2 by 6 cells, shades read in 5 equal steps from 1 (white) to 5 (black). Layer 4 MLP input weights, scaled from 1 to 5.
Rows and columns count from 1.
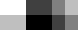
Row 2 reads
2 2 5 5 4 3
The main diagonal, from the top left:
1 2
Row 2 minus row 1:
1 1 1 1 1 1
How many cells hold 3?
2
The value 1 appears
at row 1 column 1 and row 1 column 2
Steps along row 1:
same up same down down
